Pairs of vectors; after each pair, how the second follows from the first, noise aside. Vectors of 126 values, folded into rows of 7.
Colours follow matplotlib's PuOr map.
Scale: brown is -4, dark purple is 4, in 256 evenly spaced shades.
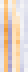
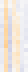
shrunk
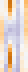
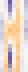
negated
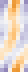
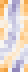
negated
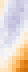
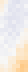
shrunk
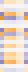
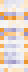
negated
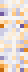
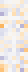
shrunk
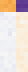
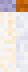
negated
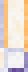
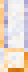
negated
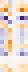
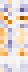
negated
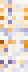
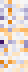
negated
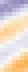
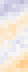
shrunk
